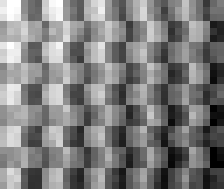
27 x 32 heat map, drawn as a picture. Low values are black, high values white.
Stripes: upright, repeating 5 times. Slope: up to the top left. Ninth with the highest average: top left. Ninth with the lowest average: bottom right.
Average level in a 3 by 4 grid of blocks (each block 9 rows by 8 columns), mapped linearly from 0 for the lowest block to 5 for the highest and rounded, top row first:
5 4 3 2
4 3 2 1
3 2 1 0
